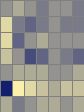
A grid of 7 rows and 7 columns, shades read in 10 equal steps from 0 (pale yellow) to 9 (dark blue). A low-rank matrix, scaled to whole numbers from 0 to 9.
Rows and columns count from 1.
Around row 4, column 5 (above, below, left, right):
4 4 6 5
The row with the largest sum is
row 4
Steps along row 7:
up down down same up down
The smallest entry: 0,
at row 6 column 2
